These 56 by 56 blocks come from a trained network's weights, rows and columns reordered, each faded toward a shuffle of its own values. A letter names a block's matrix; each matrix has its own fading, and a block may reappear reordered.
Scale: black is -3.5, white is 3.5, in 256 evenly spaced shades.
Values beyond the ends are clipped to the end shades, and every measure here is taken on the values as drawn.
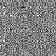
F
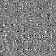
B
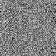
F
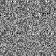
F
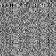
F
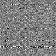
B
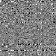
B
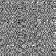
F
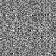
F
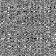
B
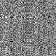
F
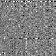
B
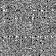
B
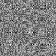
F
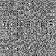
F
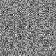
F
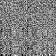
F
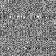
F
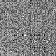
F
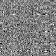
B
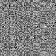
F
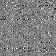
B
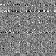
B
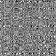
B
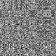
F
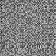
F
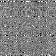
B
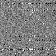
B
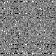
B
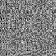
F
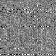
B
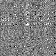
B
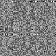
F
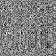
F
